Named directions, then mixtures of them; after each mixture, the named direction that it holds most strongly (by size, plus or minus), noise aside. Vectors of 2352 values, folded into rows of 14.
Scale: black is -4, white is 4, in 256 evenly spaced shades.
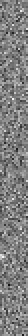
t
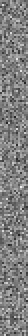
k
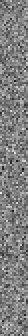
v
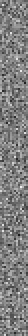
k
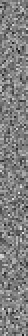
t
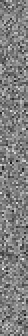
v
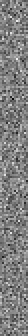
k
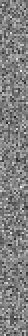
k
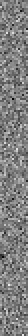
t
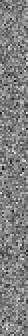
v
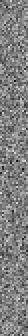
v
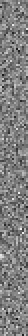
t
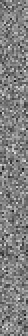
v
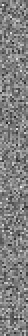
k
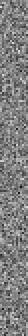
k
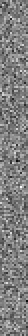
k
